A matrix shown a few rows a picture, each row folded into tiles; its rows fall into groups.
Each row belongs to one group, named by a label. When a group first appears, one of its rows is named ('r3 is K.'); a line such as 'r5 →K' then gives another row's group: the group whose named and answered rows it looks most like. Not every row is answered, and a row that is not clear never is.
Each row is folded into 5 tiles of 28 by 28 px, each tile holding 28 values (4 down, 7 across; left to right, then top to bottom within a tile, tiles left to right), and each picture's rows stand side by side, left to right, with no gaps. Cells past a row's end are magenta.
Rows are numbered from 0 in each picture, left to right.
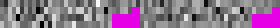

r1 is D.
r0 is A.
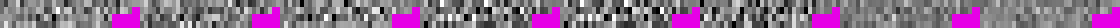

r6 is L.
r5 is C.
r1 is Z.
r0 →D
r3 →L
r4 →L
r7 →D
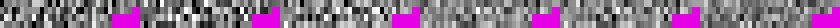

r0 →C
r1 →L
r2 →D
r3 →D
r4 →D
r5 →Z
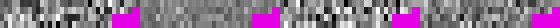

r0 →A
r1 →Z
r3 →Z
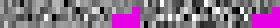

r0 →D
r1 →L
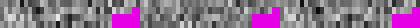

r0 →A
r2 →A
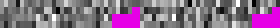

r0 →L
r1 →C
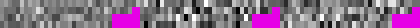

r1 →L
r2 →A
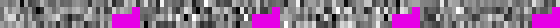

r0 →A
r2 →D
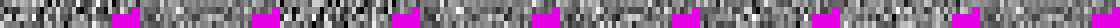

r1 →Z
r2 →C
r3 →Z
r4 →Z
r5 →L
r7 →Z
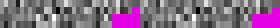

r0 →L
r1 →L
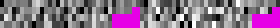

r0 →C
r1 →A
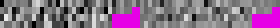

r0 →C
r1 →D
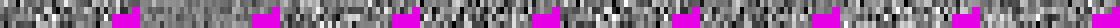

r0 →L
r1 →C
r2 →Z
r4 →L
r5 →C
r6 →D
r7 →A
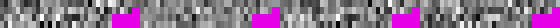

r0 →A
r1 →D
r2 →A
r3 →Z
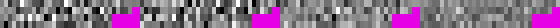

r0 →L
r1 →C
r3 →Z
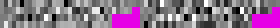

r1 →L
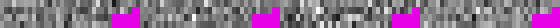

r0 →C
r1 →L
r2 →Z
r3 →D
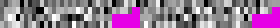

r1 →D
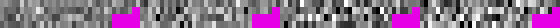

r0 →Z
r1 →A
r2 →L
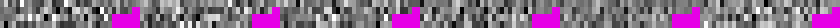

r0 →L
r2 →L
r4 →C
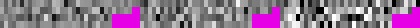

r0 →D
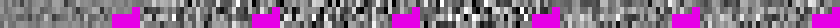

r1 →C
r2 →C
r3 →L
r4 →A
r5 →A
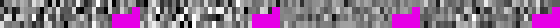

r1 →A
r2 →D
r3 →L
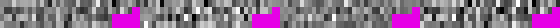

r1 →D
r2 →L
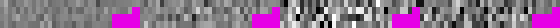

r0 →Z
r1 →D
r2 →A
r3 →C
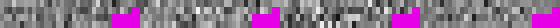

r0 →C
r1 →D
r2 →Z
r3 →D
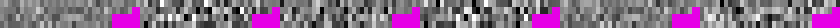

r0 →Z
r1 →L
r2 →C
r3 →L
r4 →Z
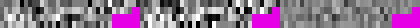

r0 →A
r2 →D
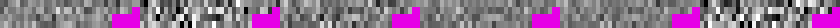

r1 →A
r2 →Z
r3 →Z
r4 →Z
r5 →A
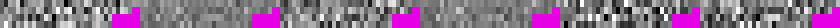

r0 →D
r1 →Z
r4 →L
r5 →Z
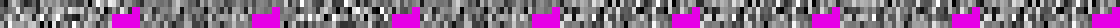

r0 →A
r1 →C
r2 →L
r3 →C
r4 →C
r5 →C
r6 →C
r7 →C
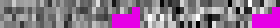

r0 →C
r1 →A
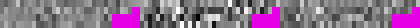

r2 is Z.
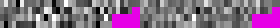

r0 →L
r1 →L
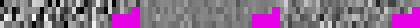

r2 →Z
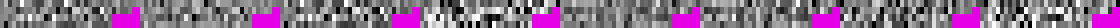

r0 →L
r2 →L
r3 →A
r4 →C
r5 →C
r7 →A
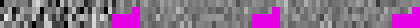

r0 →C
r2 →Z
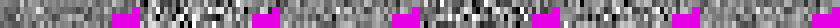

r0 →Z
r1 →A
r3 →L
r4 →D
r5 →D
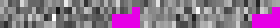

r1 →D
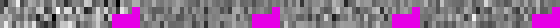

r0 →D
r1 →C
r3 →L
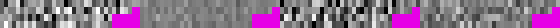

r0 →D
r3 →Z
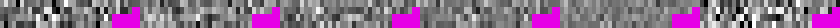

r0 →L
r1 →A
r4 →Z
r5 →A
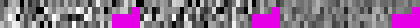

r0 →A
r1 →C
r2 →C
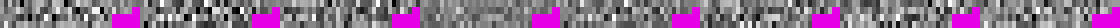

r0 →D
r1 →L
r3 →Z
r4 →L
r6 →A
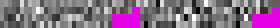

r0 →Z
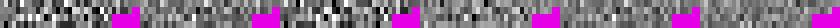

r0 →L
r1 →L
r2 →L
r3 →D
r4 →L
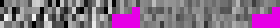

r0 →C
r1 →C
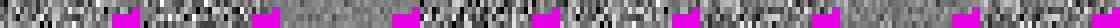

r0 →A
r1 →L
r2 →D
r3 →C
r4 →A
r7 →Z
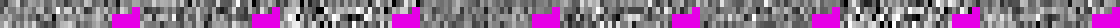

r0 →D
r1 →C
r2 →A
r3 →C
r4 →Z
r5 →L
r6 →A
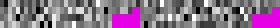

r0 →A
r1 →L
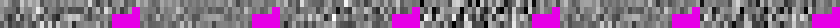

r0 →Z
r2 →L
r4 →Z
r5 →C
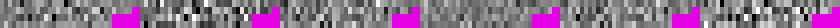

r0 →D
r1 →L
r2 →A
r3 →Z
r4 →A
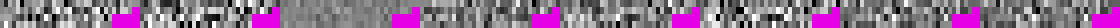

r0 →D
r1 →A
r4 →A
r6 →L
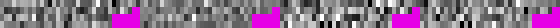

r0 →C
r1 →L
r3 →A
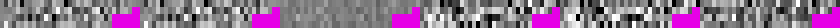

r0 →D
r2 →Z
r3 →A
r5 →C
